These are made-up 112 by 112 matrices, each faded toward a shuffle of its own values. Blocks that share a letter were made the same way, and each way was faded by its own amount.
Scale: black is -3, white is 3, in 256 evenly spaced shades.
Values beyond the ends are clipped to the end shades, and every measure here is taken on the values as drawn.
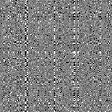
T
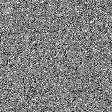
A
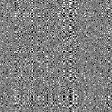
T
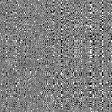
T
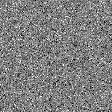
A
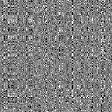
T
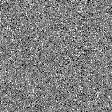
A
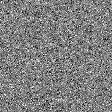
A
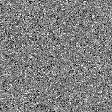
A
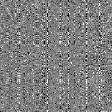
T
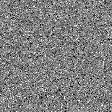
A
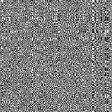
T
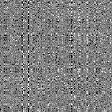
T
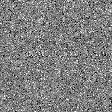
A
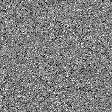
A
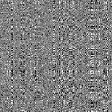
T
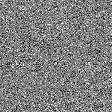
A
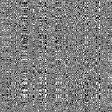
T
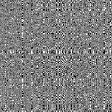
T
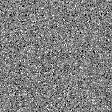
A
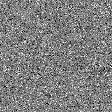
A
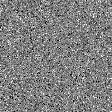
A
